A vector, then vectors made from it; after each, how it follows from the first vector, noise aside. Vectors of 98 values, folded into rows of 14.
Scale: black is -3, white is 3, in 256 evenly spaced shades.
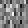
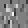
partly zeroed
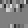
partly zeroed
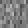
shrunk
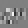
partly zeroed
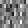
negated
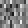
negated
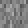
shrunk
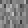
shrunk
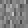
shrunk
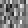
negated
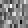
sign-scrambled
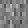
shrunk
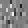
partly zeroed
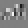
partly zeroed
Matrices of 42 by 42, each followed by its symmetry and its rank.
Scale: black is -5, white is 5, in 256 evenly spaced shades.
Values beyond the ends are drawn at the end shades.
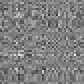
neither, rank five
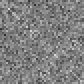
symmetric, full rank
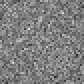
symmetric, full rank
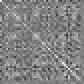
symmetric, rank five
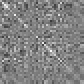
symmetric, rank five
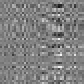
neither, rank three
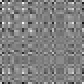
symmetric, rank two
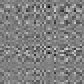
neither, rank three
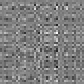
neither, rank three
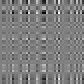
neither, rank one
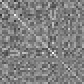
symmetric, rank five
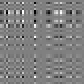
neither, rank one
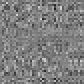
neither, rank five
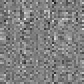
neither, rank five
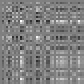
symmetric, rank two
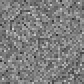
symmetric, full rank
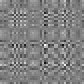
symmetric, rank two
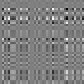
neither, rank one
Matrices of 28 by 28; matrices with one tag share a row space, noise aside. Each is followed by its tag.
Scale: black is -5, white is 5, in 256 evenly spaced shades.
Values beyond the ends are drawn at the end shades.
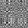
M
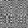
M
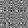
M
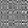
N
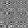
M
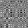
M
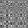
M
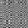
M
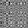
M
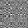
M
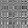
N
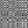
N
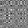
M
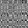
N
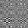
M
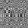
M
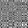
N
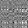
N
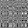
N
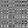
N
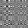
M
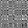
N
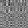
M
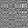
N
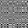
N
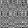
N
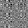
M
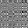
N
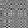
M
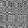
M
